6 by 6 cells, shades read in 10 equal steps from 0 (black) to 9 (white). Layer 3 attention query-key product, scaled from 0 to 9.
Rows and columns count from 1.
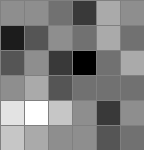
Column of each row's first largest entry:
5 5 6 2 2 1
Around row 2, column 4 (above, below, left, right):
2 0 5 6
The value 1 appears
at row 2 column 1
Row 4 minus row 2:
4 3 -2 0 -2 0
